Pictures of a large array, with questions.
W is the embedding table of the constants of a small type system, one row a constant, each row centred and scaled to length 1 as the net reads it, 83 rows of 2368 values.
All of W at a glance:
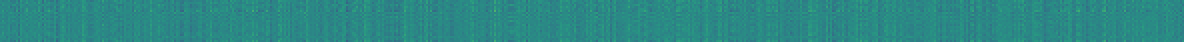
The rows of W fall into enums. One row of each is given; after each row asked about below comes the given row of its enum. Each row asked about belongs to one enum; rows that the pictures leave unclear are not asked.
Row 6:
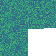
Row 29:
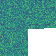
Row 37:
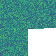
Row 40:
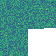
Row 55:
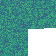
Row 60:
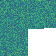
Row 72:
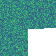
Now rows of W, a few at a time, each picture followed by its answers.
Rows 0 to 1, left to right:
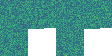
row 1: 60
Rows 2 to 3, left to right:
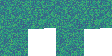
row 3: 55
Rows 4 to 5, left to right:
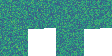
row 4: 72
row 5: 55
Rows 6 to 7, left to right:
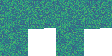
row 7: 6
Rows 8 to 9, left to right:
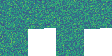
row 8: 29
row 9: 40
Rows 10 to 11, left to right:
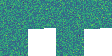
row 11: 60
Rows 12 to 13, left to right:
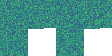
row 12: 40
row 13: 55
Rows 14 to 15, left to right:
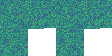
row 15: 55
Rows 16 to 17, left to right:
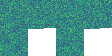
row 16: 6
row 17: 37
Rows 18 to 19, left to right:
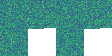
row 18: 29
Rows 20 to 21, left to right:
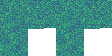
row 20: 6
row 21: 6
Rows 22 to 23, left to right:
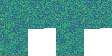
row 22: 6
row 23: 6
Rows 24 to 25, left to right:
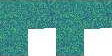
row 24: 37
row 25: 37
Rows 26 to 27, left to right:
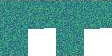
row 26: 40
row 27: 60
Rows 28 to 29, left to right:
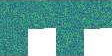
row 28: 60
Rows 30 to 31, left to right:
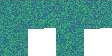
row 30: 55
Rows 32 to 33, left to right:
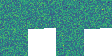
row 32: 37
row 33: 40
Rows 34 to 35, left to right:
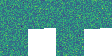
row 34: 40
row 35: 60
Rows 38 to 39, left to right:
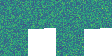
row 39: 60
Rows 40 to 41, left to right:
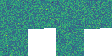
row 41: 6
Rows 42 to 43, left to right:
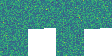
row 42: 40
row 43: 60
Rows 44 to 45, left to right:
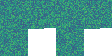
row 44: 55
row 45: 6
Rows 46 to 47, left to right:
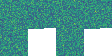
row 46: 72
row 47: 40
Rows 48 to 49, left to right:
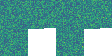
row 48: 55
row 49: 60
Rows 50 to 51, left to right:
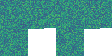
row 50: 55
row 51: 6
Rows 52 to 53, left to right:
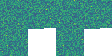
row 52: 40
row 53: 40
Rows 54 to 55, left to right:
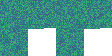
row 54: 6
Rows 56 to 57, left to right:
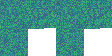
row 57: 55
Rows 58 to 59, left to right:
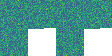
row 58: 40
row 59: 60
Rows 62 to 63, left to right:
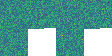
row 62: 55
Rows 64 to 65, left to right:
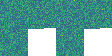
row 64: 6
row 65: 40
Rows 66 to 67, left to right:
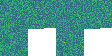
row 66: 6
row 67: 60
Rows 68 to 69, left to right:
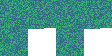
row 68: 6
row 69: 55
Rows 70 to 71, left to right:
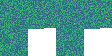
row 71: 40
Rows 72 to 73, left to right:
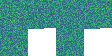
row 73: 40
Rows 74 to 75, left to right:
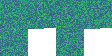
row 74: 37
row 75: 55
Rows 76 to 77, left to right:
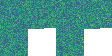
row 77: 60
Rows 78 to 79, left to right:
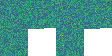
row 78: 55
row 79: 40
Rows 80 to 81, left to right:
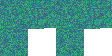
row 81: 55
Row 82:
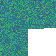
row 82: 6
